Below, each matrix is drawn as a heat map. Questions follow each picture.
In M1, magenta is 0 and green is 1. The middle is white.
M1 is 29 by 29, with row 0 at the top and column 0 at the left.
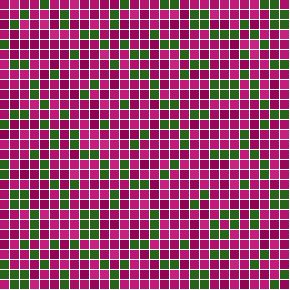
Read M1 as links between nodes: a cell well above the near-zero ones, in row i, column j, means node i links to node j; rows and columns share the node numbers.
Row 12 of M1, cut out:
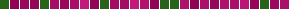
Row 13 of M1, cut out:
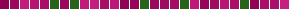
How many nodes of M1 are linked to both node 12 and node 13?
0
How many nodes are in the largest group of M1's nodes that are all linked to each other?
8
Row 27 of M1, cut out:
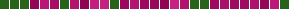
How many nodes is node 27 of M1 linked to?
8
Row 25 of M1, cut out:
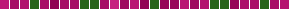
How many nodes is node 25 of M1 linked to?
7
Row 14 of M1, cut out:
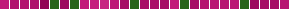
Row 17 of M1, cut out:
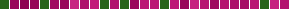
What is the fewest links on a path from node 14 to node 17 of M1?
5
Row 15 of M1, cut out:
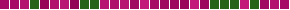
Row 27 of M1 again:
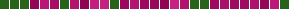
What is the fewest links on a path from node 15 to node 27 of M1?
4
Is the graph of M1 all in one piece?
yes
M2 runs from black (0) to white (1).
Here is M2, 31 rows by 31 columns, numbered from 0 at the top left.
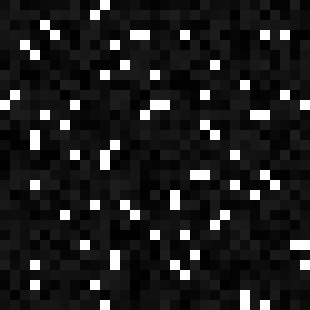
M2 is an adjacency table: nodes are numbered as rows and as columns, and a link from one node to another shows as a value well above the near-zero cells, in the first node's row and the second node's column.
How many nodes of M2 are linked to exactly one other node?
9
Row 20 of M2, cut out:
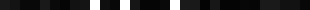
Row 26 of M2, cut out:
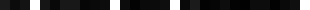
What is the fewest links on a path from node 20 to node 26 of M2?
2
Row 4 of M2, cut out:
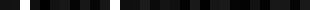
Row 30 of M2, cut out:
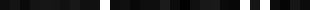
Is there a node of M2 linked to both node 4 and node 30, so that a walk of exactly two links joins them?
no
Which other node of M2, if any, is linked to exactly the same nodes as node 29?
node 8
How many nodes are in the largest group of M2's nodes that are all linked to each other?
3
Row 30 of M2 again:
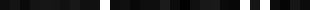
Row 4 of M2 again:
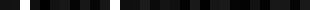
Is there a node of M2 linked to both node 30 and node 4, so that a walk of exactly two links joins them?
no
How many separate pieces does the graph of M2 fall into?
1
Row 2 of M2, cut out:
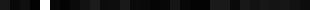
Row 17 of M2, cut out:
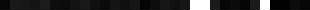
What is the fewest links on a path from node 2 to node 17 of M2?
4
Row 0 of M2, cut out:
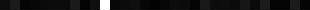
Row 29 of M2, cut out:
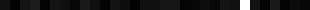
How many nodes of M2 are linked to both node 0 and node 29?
0
